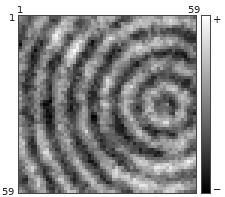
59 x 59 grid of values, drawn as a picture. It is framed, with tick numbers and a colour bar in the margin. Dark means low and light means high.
Ninth with the highest average: bottom right. Ninth with the lowest average: middle left. Grain: blotchy. Rings: centred on the middle right. Slope: none.
